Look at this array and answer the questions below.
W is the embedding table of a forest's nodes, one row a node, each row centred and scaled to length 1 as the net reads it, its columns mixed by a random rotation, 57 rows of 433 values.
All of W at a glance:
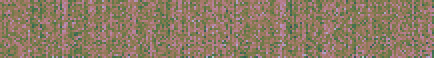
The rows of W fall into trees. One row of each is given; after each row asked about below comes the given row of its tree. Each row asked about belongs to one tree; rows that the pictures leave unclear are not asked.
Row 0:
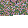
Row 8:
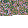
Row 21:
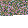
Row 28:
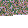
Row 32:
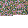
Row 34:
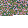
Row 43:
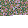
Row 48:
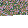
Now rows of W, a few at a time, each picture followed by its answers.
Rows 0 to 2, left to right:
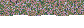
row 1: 48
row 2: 48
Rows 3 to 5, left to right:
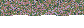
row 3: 43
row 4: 34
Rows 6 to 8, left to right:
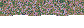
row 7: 0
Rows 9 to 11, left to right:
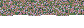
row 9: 48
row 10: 8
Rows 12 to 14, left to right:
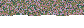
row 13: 43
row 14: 34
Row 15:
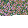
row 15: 8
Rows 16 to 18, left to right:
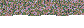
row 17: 0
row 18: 43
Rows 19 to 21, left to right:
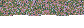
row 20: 32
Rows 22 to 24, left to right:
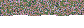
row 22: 43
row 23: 48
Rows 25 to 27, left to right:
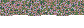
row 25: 8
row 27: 8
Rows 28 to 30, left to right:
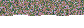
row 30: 21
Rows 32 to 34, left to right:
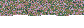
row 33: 48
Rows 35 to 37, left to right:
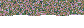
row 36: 8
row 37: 28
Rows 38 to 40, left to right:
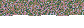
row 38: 32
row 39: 21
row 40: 48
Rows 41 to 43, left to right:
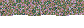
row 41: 0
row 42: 21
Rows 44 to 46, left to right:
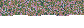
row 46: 32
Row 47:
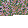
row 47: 0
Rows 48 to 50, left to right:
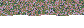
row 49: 32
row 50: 34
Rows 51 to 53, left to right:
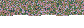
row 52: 32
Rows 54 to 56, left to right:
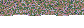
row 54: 28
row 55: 34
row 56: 48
